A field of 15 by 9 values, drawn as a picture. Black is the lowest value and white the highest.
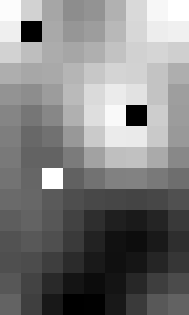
On average the colour sits 50% of the way up the scale. The ninth with the highest average is the top right. Three lone cells stand out: one far higher and two far lower than their neighbours. The ninth with the lowest average is the bottom middle. Values rise toward the top.
